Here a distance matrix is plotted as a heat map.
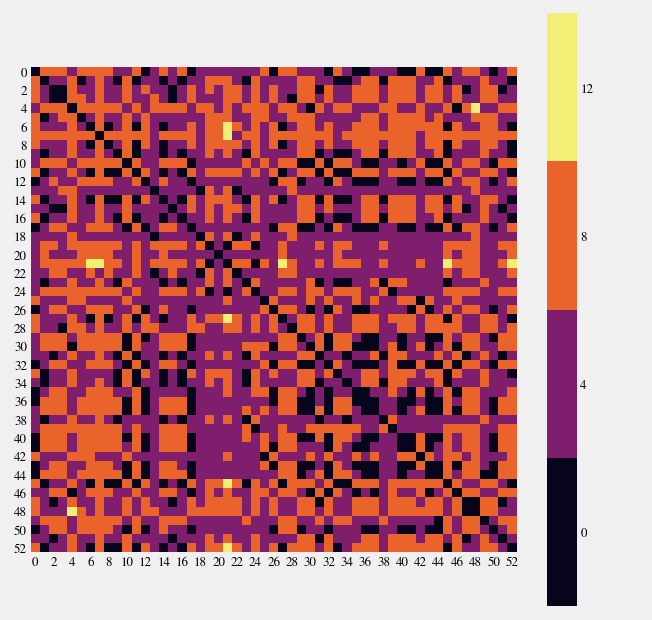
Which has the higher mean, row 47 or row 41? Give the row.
47
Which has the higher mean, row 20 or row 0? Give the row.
20
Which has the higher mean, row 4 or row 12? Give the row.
4
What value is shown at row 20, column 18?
4
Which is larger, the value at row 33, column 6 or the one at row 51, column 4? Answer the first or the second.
the second
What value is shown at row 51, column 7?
8
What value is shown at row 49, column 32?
4
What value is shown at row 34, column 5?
4
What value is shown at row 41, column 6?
8
